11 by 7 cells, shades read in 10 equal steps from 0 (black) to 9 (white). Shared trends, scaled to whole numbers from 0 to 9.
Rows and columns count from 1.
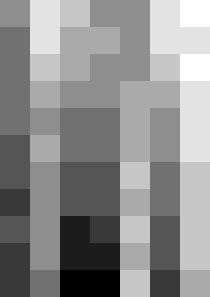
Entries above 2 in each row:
7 7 7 7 7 7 7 6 5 4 3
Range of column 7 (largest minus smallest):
3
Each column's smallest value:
2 4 0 0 5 2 6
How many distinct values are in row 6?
5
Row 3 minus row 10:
2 2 5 4 -1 4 2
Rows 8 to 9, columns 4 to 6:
3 6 4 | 2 7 3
